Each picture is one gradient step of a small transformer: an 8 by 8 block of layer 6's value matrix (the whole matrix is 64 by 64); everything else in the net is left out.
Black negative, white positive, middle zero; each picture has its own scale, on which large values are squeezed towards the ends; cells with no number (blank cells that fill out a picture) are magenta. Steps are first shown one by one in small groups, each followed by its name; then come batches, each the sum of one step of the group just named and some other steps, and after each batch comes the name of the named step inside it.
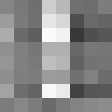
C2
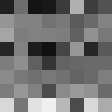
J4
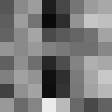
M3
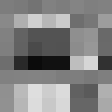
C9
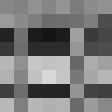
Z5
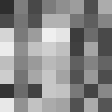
C2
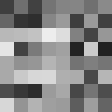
C2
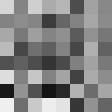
M3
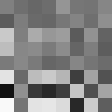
J4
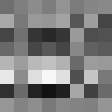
Z5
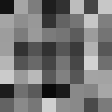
M3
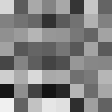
M3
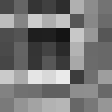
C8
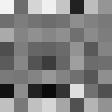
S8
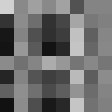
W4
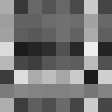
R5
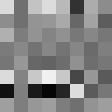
S8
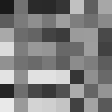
C8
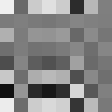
S8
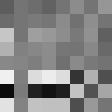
C8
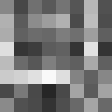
R5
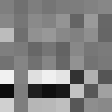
C8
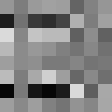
S8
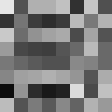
R5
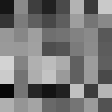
W4
